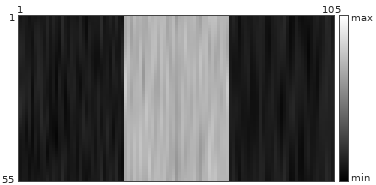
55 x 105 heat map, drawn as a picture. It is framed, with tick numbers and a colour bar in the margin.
It is made of 1 by 3 panels. Panel 1,1: very low, streaked downward, faint in contrast. Panel 1,2: high, streaked downward, faint in contrast. Panel 1,3: very low, streaked downward, faint in contrast.
